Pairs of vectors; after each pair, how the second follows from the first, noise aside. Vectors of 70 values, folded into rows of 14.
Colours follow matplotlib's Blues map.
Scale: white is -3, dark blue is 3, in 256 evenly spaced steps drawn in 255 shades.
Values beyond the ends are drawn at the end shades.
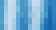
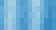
shrunk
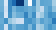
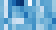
copied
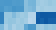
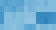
shrunk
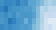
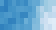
copied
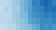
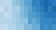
copied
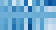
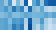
copied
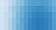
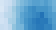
copied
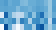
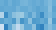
shrunk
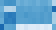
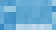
shrunk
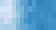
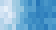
copied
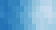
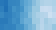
copied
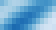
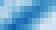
copied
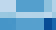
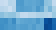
copied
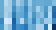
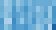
shrunk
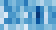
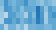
shrunk
